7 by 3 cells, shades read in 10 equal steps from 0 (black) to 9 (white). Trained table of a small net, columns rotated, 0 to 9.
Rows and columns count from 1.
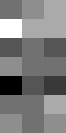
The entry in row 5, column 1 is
0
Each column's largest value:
9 6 6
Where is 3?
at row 3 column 1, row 3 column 3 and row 5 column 2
